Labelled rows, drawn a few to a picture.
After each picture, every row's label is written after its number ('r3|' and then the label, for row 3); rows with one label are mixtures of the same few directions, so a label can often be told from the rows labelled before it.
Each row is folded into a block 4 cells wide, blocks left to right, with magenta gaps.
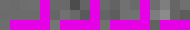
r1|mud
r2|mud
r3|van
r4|van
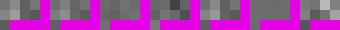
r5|van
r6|van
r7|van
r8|mud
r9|van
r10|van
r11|mud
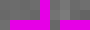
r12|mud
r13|van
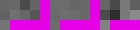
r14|mud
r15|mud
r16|van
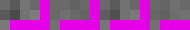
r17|van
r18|mud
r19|van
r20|van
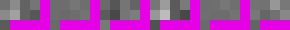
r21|van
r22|mud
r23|van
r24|van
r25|mud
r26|mud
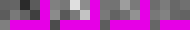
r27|mud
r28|mud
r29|mud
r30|van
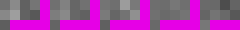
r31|van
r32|van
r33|mud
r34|mud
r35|mud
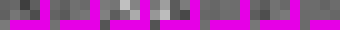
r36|mud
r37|van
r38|mud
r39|van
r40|van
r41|van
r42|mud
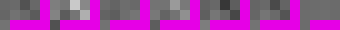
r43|mud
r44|mud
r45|van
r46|mud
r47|mud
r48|mud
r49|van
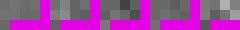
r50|van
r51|van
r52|mud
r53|mud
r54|mud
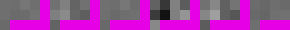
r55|mud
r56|van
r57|mud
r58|van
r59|van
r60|van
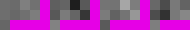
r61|mud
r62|mud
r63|mud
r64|van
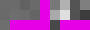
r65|mud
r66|van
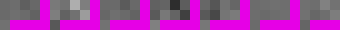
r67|mud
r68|mud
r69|mud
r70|mud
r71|van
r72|mud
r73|mud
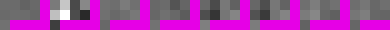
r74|mud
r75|van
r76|mud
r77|mud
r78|van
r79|van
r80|van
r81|van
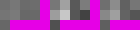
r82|van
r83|van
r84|van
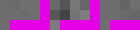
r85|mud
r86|van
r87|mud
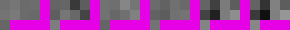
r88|van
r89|mud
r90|mud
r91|van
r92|van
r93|van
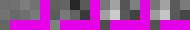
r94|mud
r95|mud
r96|van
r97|van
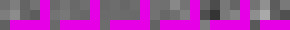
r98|van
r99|van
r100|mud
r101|mud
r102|van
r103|van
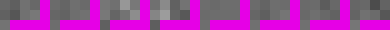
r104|van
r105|van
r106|mud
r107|van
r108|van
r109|van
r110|mud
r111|mud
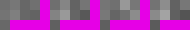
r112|van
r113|van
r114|mud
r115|van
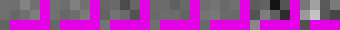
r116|mud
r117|mud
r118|mud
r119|mud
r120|van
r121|mud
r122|van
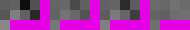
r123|mud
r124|mud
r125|mud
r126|van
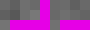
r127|van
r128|mud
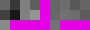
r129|van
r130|mud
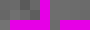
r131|mud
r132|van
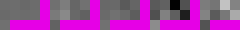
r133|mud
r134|van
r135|mud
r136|mud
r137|mud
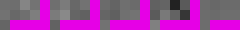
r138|mud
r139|van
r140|van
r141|mud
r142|van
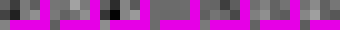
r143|van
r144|mud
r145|van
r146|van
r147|mud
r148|van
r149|van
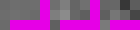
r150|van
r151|van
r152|mud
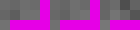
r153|van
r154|van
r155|mud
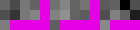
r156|van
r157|van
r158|mud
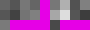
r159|van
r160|van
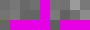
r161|van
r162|mud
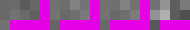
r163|mud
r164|mud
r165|mud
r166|van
